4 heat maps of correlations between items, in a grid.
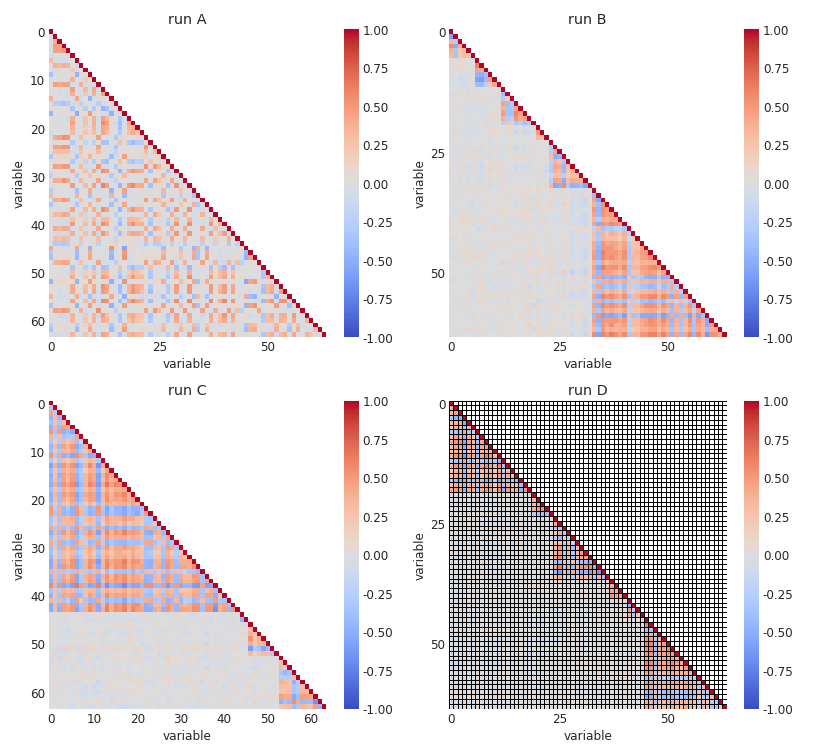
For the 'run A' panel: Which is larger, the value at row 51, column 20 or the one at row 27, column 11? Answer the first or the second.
the first
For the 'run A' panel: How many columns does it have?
64
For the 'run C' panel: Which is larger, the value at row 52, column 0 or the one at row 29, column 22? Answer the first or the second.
the second
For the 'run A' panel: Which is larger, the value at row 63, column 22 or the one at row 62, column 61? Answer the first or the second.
the second
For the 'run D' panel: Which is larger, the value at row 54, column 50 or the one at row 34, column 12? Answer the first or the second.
the first
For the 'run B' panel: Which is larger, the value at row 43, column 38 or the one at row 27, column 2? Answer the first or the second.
the first
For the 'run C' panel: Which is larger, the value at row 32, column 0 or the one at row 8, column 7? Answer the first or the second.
the second
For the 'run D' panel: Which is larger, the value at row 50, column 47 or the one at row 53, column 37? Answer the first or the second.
the second
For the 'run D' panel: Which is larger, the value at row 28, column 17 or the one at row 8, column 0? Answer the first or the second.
the second
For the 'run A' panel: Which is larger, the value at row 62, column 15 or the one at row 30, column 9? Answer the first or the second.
the second
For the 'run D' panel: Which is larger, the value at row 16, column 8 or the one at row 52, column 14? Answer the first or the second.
the second
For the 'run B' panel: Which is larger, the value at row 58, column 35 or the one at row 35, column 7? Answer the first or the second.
the first
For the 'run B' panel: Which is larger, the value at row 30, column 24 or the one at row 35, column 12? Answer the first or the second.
the first
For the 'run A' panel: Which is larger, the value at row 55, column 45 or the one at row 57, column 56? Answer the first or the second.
the first
